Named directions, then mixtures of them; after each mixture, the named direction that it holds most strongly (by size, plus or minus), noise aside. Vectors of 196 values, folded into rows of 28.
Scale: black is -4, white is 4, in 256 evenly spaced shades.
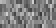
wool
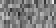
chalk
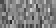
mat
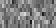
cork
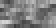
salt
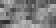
salt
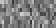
cork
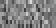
mat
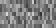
wool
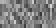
wool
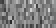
mat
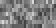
wool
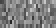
mat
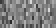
mat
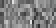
cork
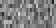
chalk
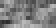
salt
